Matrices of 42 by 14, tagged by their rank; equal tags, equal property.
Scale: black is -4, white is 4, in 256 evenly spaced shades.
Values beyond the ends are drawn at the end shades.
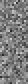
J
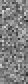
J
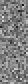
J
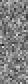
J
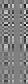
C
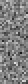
J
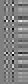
C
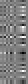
C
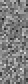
J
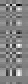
C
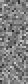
J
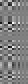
C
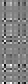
C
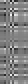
C
